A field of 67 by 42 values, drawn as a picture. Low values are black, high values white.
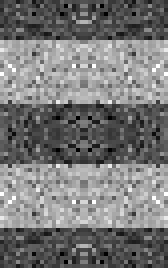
Stripes: horizontal, repeating 2 times. Mirror symmetry: left to right and top to bottom. Slope: none.
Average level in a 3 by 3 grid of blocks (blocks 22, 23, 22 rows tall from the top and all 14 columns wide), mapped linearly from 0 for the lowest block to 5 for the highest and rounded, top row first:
4 5 4
1 0 1
4 5 4
